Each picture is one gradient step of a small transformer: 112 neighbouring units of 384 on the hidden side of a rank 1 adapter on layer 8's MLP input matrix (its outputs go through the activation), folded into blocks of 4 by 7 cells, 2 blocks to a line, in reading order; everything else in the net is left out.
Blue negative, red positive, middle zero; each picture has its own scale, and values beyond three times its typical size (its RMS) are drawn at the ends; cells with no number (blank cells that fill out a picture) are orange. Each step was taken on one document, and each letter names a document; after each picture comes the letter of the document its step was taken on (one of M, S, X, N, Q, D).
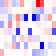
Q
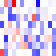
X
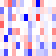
X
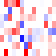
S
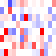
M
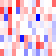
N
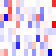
N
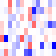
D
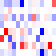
M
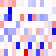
S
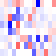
N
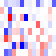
M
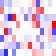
Q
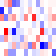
M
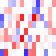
D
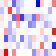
X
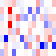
X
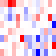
X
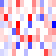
N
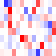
N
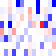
D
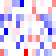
S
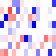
N
